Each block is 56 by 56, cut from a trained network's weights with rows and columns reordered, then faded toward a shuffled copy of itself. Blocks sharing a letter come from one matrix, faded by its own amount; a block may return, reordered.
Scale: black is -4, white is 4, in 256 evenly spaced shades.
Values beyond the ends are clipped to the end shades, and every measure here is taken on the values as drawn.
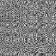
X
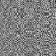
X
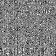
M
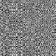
X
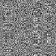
X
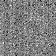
M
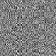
X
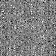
M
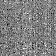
M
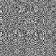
X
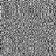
X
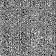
M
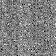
M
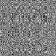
X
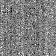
M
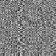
X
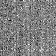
M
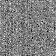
M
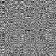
X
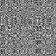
X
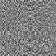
X
